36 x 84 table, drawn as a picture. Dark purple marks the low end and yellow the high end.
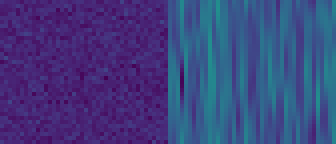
The table splits into one row of 2 panels. Panel 1,1: very low, fine-grained, faint in contrast. Panel 1,2: low, streaked downward.
